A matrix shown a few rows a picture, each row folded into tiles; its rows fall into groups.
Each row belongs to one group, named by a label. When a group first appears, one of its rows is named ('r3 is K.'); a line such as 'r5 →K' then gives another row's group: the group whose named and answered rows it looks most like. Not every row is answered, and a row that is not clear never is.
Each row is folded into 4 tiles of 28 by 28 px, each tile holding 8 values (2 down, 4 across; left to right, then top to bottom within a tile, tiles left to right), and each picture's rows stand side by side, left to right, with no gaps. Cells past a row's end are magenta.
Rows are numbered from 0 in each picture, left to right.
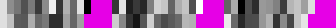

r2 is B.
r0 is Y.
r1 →B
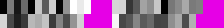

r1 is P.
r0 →B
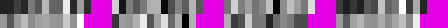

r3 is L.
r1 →L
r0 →L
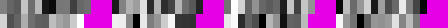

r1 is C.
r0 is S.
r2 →Y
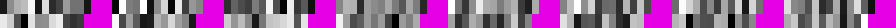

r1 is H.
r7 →Y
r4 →P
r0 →C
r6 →Y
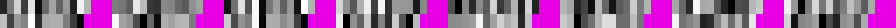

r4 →L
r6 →S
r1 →S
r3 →P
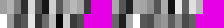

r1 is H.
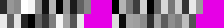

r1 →H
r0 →S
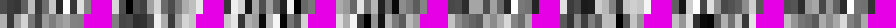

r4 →C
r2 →Y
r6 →S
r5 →B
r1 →B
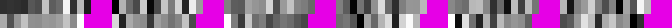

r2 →P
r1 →H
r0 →L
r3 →B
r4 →S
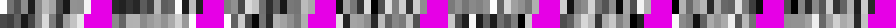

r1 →L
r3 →H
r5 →H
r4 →P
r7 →L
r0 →B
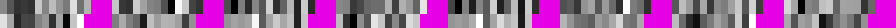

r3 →B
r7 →P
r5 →C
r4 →L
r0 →B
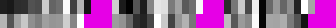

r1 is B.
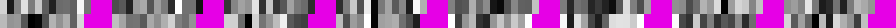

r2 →C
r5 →S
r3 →H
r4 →S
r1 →C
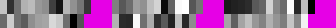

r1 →P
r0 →C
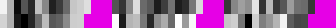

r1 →S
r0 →B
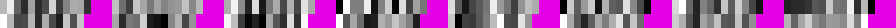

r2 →Y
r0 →Y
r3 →H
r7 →L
